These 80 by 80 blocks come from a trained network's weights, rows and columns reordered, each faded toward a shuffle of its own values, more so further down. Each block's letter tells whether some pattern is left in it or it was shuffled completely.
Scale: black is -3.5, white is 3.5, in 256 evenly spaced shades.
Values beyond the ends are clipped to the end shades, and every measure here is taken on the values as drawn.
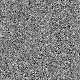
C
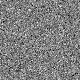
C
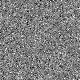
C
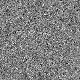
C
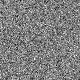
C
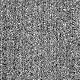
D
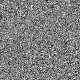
D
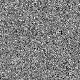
D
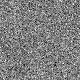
C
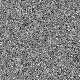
C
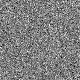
C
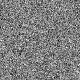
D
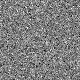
C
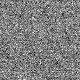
D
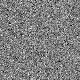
C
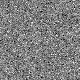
C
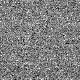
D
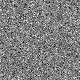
C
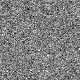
D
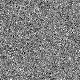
C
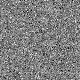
C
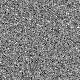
C
